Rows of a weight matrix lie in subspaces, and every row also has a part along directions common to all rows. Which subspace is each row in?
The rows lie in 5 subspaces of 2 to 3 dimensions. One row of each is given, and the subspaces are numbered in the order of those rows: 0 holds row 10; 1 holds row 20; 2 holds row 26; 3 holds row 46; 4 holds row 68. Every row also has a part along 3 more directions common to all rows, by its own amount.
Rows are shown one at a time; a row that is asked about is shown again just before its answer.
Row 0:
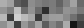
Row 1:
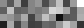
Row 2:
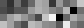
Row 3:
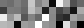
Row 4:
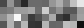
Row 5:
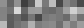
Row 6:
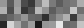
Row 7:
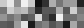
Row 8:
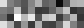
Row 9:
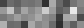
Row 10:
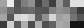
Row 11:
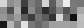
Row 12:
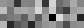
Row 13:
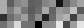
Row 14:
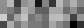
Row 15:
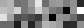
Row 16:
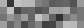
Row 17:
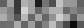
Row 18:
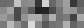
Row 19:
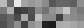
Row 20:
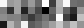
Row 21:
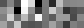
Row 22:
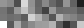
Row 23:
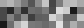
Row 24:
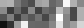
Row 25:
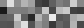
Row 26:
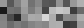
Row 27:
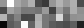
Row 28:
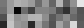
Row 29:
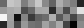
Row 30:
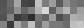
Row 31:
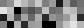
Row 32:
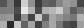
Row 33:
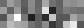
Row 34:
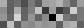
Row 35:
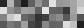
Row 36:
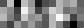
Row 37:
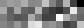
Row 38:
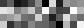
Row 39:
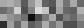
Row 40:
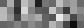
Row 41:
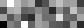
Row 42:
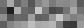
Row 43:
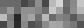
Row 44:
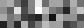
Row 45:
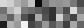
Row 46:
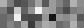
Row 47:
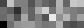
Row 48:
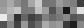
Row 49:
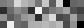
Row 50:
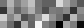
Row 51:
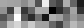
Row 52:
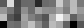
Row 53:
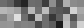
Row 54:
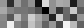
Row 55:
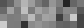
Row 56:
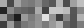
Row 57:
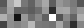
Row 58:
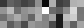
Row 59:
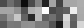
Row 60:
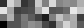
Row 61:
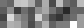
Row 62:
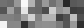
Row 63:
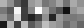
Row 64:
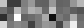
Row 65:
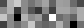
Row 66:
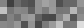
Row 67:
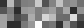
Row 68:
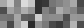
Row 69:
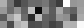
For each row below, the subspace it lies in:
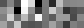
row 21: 0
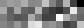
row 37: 2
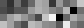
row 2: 4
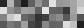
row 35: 2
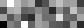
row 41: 4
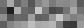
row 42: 2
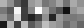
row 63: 3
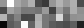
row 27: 4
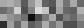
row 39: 3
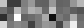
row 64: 3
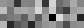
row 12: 3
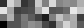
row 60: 2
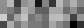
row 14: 0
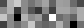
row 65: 3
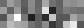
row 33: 2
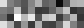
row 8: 0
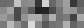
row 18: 3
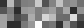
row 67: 4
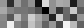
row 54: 3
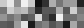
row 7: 4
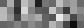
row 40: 0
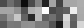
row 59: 1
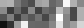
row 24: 1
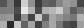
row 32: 0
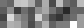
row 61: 0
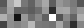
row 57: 3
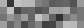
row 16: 2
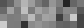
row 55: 1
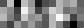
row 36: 0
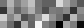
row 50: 4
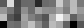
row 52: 0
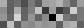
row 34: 3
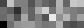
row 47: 0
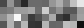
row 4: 2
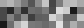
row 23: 1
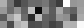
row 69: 1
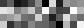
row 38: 1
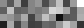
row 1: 2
